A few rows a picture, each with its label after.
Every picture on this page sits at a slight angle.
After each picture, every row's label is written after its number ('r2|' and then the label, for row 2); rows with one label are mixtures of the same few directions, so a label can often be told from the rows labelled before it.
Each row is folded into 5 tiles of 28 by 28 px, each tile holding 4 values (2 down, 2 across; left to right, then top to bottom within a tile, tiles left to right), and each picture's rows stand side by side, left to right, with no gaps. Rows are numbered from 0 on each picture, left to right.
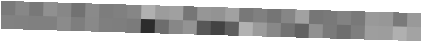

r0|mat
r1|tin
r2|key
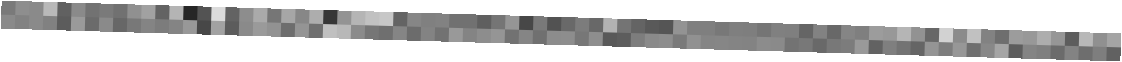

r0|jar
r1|mat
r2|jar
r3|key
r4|jar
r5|key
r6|key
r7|key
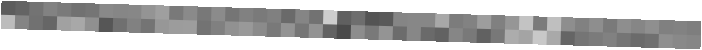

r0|tin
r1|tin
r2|jar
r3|key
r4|tin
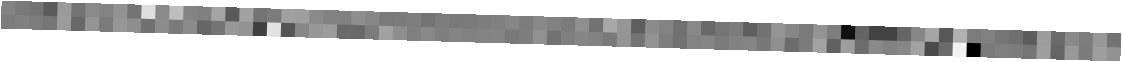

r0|jar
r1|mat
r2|tin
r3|mat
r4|mat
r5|mat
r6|mat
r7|jar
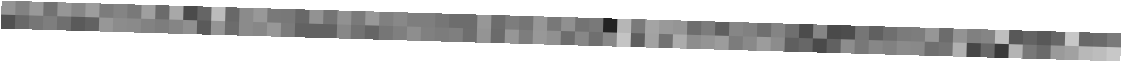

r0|tin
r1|mat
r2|tin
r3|jar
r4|jar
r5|key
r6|mat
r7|key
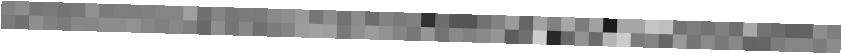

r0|key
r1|jar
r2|tin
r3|mat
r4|jar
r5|jar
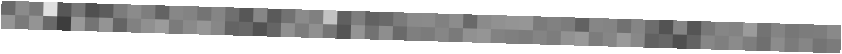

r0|jar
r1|key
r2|jar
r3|jar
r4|key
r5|jar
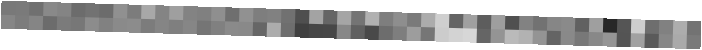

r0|jar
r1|mat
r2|tin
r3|tin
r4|mat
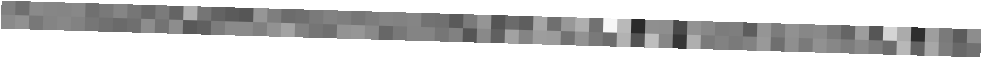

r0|key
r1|jar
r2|tin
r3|jar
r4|mat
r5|jar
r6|mat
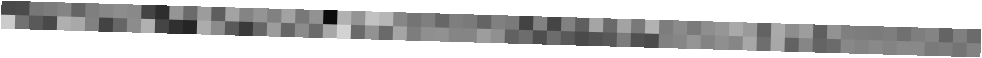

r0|tin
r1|tin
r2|jar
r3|key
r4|tin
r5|jar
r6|key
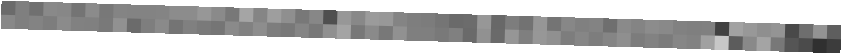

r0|mat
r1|key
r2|jar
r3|jar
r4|jar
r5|key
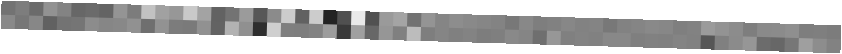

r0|jar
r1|mat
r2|mat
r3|mat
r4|jar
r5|tin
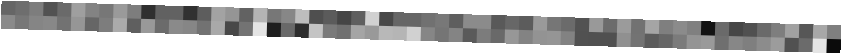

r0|mat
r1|mat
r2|key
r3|jar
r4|tin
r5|mat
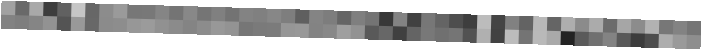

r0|mat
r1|tin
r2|key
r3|jar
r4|tin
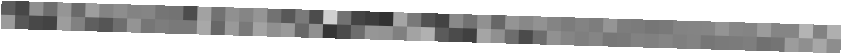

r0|tin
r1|jar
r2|jar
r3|tin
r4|jar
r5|key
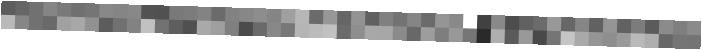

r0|tin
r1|tin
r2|tin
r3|jar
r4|tin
